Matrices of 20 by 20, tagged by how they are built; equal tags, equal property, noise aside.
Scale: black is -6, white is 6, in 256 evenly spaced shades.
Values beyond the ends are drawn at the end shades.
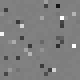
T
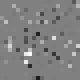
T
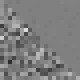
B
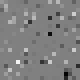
T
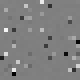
T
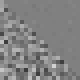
B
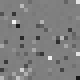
T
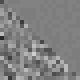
B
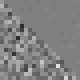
B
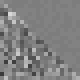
B
